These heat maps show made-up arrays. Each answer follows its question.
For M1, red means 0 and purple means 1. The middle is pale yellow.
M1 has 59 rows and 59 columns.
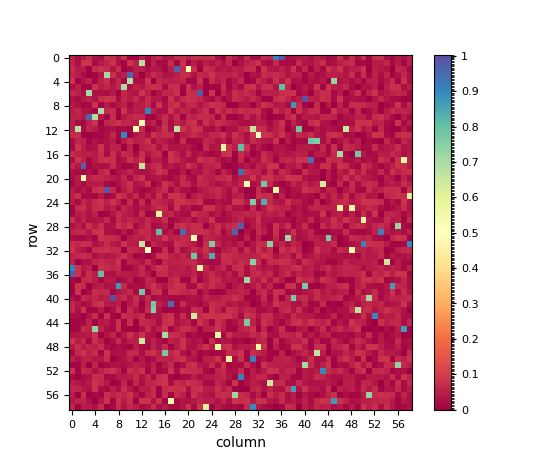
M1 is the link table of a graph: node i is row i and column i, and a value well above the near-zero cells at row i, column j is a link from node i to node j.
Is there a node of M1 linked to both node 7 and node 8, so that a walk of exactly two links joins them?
no
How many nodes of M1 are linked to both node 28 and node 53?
1
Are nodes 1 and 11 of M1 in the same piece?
yes
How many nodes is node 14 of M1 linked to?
2
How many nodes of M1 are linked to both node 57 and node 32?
0
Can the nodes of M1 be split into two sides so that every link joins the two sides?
no
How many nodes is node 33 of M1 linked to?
2
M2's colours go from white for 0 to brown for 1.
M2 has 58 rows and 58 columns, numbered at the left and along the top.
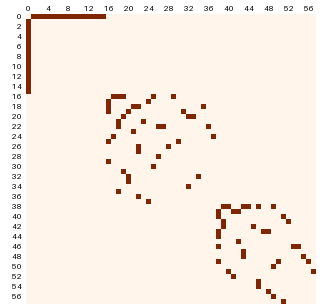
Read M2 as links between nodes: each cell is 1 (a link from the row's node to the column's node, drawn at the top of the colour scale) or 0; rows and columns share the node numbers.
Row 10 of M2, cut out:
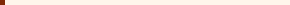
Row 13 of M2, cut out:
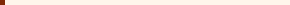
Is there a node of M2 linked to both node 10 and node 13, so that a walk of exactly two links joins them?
yes
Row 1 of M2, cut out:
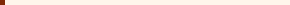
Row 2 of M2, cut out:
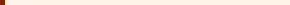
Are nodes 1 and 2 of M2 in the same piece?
yes
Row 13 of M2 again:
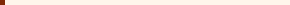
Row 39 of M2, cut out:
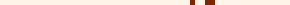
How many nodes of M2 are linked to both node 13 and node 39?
0
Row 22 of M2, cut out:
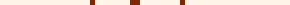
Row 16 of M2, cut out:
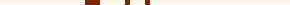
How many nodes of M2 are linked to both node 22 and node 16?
1
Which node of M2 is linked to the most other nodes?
node 0
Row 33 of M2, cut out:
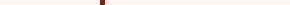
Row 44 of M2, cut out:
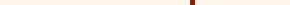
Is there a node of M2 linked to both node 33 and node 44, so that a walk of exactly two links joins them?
no
